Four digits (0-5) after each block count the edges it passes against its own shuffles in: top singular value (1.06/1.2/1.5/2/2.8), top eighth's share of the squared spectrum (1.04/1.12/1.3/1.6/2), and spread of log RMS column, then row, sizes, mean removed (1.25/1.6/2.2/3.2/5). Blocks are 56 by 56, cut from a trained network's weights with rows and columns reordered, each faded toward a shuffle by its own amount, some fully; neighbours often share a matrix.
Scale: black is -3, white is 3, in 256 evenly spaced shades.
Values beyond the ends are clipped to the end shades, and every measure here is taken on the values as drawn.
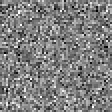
2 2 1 1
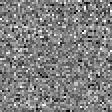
1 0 0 0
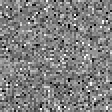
0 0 0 0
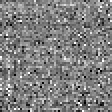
2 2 2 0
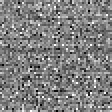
2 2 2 0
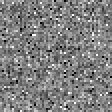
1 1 1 0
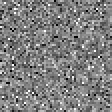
0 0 0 0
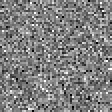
0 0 0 0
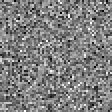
1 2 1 0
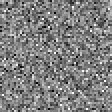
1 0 0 0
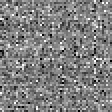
2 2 2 0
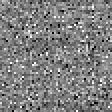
1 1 1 0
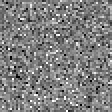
0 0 0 0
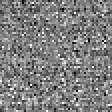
2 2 2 0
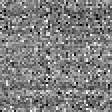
2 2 2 0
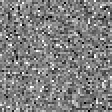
0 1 0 0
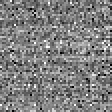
2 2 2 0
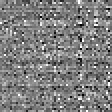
3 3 3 1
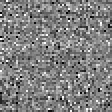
2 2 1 0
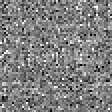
2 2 2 0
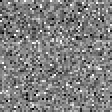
0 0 0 0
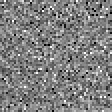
0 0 0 0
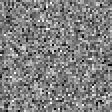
0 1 0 0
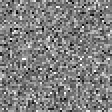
0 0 0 0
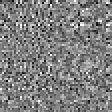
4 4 2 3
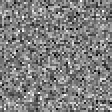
1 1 0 1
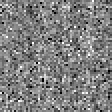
2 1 0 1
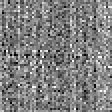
3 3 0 2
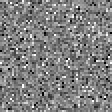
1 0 0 0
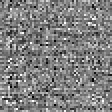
2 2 2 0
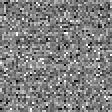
1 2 2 0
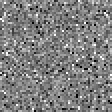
0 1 0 0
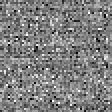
2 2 1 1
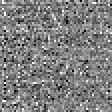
2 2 2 0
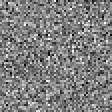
1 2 1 0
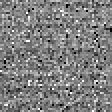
2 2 2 0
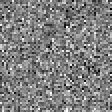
2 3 2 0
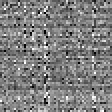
3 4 3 1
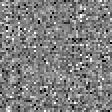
1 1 2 0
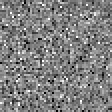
0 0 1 0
